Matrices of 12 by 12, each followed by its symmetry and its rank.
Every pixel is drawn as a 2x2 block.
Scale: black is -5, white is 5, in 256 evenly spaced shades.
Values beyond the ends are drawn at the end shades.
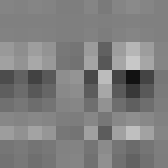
neither, rank one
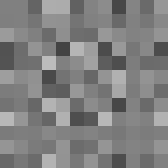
antisymmetric, rank two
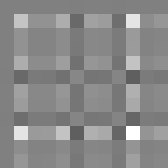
symmetric, rank one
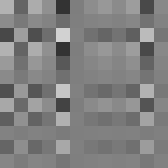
neither, rank one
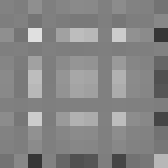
symmetric, rank one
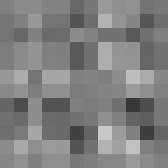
antisymmetric, rank two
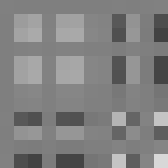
symmetric, rank one
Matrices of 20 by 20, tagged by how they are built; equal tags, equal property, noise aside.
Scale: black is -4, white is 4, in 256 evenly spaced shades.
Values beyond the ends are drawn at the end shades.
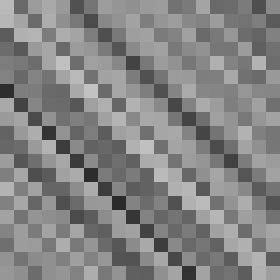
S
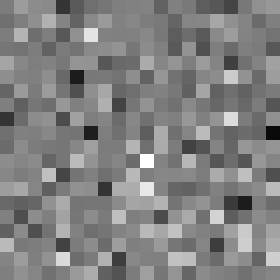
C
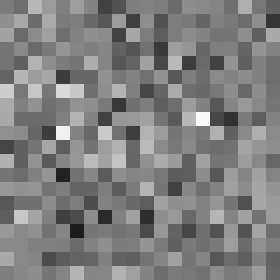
C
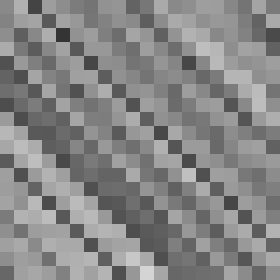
S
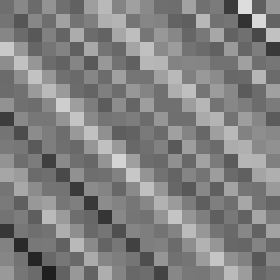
S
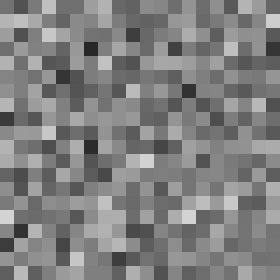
C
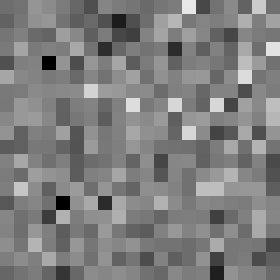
C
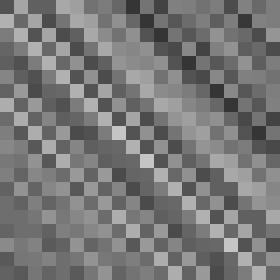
S
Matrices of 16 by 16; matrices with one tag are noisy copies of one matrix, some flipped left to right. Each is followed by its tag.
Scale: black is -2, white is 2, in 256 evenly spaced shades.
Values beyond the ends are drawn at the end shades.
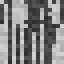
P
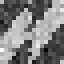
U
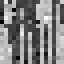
P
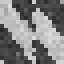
U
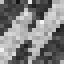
U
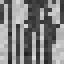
P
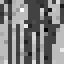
P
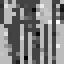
P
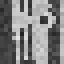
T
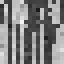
P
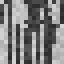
P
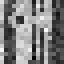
T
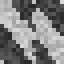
U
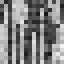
P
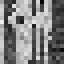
T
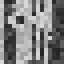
T
